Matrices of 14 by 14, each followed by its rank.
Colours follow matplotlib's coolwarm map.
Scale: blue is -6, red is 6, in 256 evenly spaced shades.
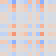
one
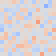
full rank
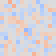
full rank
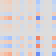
one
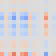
one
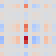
one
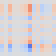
one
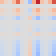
one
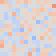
full rank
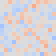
full rank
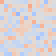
full rank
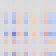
one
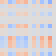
one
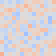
full rank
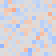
full rank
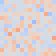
full rank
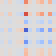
one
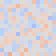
full rank
